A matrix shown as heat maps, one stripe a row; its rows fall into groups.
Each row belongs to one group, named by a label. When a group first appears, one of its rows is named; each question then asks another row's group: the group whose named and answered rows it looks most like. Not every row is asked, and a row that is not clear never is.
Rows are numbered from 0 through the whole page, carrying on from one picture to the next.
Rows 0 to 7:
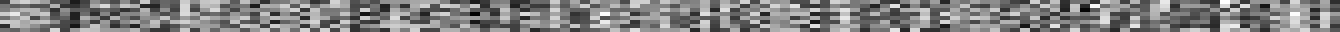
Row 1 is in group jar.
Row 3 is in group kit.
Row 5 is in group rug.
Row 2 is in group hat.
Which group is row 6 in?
hat
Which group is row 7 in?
jar
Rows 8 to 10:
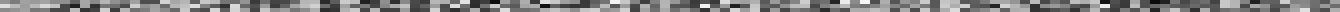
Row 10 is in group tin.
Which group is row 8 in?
rug
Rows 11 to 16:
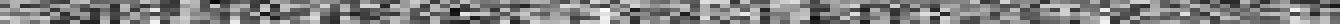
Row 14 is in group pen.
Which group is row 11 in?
pen
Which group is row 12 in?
jar
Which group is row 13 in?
kit
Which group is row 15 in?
rug
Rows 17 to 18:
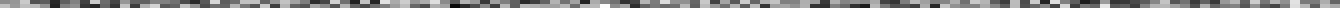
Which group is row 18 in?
kit
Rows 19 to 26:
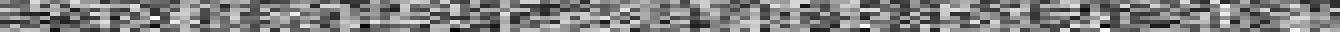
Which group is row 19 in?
pen
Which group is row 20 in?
jar
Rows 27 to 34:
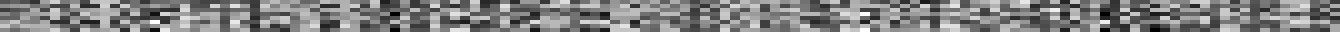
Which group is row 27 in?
jar
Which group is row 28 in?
tin
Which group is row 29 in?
jar
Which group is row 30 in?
rug
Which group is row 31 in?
jar
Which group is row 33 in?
rug
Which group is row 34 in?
rug
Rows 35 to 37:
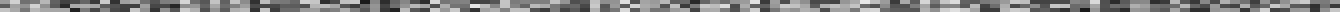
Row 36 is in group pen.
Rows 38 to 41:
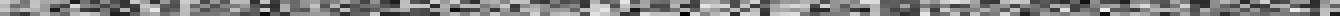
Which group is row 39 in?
pen
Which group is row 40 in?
kit
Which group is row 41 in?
pen
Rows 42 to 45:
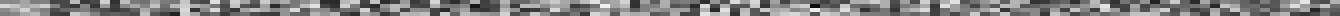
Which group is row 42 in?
tin
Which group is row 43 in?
rug
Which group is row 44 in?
hat
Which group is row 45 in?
pen
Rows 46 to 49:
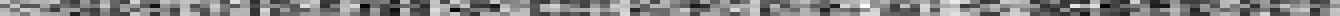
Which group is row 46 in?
rug
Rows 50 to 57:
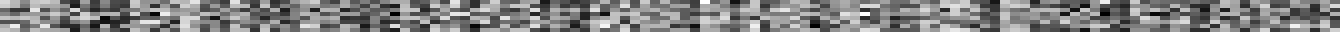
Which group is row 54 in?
pen
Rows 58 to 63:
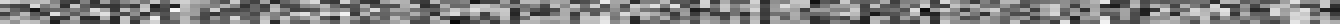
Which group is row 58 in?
rug
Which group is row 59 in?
pen
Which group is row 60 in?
jar
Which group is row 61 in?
jar
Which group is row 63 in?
kit
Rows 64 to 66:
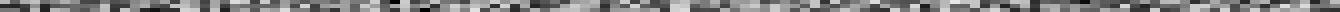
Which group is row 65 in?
jar
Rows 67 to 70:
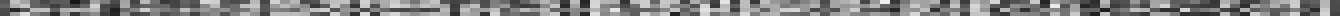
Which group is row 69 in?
pen
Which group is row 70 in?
hat
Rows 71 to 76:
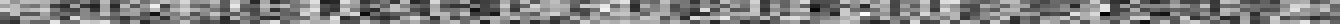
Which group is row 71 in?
rug
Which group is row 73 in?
rug
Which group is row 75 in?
pen
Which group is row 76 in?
jar
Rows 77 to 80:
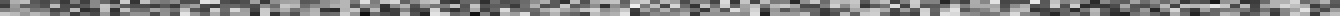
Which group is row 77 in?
hat
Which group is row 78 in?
jar
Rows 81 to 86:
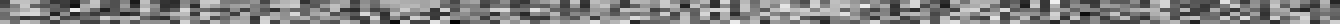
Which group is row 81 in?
hat
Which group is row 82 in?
hat
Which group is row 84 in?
hat
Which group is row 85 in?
jar
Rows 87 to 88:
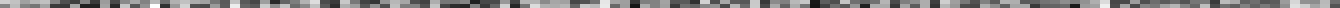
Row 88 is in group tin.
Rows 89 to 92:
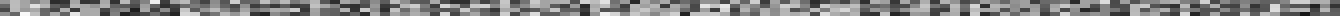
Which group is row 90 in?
pen
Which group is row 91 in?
hat
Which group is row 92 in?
pen
